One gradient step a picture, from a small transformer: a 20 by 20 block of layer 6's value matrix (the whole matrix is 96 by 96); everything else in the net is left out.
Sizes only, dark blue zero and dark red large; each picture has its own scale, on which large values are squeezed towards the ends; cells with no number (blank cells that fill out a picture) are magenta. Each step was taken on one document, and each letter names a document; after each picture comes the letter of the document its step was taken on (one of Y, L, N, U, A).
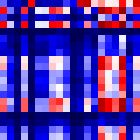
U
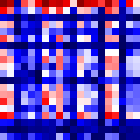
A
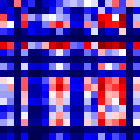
U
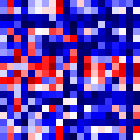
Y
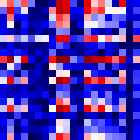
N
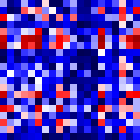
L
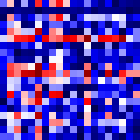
N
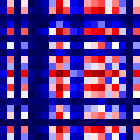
U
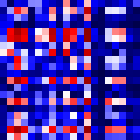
Y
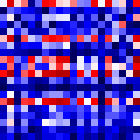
A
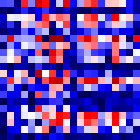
N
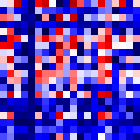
L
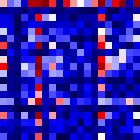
L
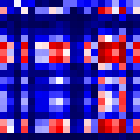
U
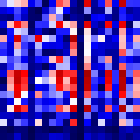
N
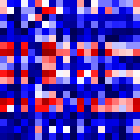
A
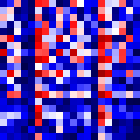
L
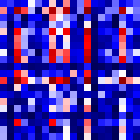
Y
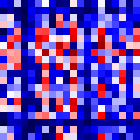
L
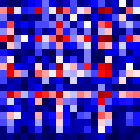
L
